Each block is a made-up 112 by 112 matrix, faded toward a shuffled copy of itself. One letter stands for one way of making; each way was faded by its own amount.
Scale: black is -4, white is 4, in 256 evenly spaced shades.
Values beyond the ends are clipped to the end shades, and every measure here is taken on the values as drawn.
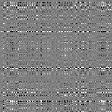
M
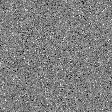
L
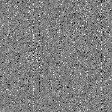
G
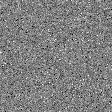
L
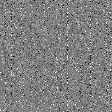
G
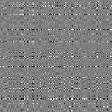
M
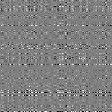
M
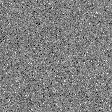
L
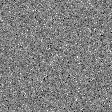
L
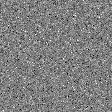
L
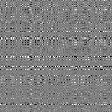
M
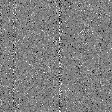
G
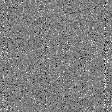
G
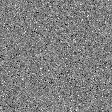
L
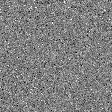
L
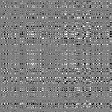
M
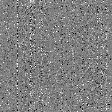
G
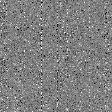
G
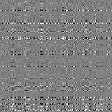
M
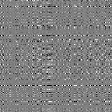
M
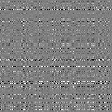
M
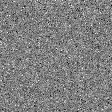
L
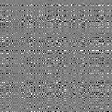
M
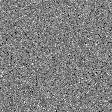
L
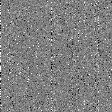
G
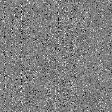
G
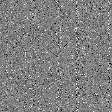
G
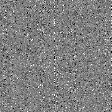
G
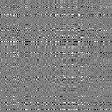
M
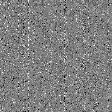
G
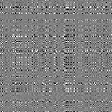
M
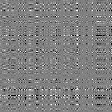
M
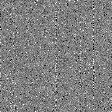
G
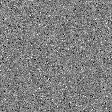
L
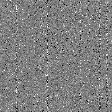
G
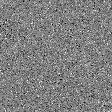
L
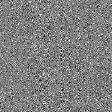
G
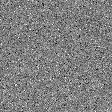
L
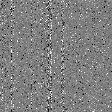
G
